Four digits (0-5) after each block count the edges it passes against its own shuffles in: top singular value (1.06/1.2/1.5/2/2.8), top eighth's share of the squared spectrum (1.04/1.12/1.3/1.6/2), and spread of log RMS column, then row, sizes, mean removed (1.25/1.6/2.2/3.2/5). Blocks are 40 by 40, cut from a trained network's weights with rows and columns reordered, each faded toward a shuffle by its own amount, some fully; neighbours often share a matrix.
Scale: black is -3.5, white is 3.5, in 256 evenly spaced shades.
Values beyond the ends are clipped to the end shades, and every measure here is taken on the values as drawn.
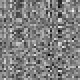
4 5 3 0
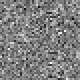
2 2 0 0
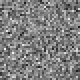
0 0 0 0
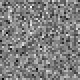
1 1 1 0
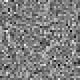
2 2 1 0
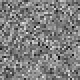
0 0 0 0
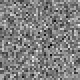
0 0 0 0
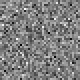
0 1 0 0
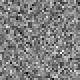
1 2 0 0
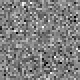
0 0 0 0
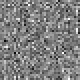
2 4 2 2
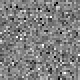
1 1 0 0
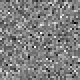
0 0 0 0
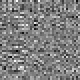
3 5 2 3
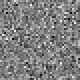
1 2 0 0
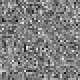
2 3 1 1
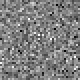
1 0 0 0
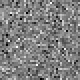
0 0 0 0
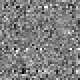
3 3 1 2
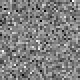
1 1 0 0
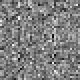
3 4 2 0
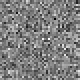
3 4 2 1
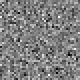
1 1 0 0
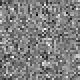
2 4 2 1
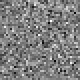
0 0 0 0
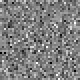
0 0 0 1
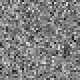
1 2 0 1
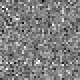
2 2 0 1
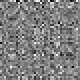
4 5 2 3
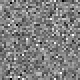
1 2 1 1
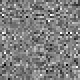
3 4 2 2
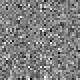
3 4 2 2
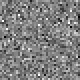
1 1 0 0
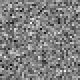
2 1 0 0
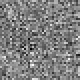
2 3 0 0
